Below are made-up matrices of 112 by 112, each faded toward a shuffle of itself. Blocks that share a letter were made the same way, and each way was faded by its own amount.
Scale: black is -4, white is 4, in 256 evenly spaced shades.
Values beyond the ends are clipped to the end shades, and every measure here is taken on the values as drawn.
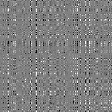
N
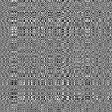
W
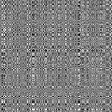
W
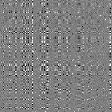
N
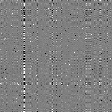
N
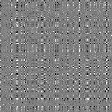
N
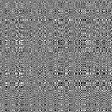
W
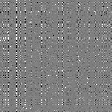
N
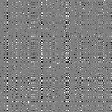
N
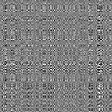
W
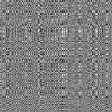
W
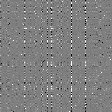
N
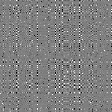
N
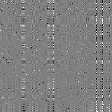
N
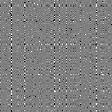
N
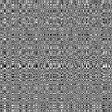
W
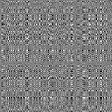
W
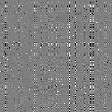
N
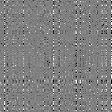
N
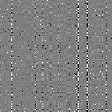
N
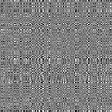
W
